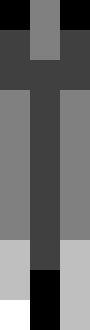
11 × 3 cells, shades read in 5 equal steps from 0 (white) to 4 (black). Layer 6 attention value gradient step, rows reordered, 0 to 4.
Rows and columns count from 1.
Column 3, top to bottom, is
4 3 3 2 2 2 2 2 1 1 1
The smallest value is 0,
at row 11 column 1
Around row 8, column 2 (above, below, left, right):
3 3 2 2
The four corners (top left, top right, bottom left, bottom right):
4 4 0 1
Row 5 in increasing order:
2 2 3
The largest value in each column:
4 4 4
